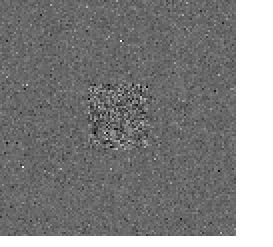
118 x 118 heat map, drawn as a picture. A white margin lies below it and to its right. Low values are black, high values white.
Odd rows or columns: none. Odd patch: rougher, in the centre. Stripes: none. Grain: fine. Histogram: heavy tails on both sides. Roughest part: centre. Mirror symmetry: none. Seam: none.
